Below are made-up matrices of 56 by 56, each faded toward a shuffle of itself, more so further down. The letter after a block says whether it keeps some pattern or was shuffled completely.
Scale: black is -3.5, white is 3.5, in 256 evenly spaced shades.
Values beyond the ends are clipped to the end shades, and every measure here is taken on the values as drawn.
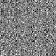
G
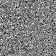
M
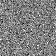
M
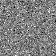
M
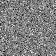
M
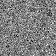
M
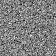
M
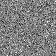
M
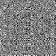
G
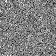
M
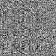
G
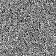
M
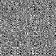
G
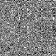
G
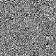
G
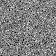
M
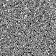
M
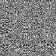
G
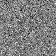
M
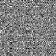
G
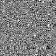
G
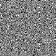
G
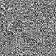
G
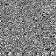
G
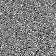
M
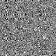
G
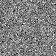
M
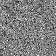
M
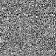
G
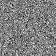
M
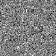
G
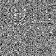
G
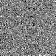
G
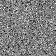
M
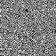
G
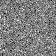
M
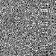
G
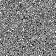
M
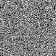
G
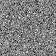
M
